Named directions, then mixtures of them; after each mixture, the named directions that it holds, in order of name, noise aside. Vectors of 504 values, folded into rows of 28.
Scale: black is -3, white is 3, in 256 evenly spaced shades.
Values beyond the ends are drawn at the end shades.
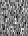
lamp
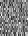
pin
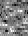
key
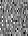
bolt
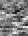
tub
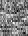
bolt, tub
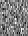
lamp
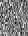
lamp, pin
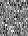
key, lamp, pin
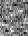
bolt, key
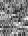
pin, tub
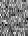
key, pin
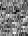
pin, tub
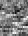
tub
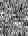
lamp, pin, tub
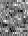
key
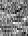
bolt, tub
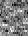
key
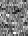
key, pin, tub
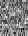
key, lamp, pin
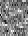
key, pin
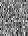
bolt, pin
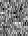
lamp, pin, tub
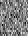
bolt, lamp, pin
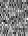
key, pin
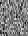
lamp, pin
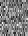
key, pin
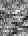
tub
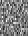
bolt, lamp
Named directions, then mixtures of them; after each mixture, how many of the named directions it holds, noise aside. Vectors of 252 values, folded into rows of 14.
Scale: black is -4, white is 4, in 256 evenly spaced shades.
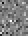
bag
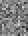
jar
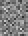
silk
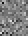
one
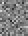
three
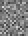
two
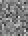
one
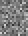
three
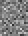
one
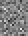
one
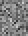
three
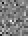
one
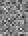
one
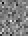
one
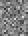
one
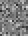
two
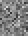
two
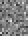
two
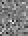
one
